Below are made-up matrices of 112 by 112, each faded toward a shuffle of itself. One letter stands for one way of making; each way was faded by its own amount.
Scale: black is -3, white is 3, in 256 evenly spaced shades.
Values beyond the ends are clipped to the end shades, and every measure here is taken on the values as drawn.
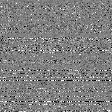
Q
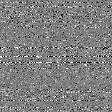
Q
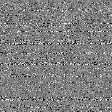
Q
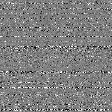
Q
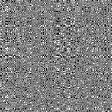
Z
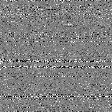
Q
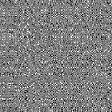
Z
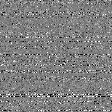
Q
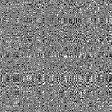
Z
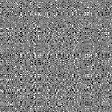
Z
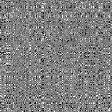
Z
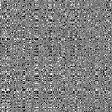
Z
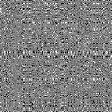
Z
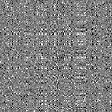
Z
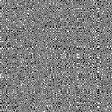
Z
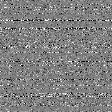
Q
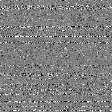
Q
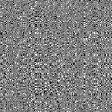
Z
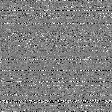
Q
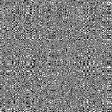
Z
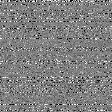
Q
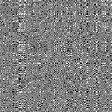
Z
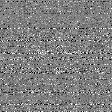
Q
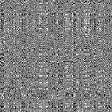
Z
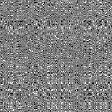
Z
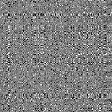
Z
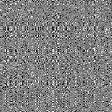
Z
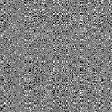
Z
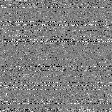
Q
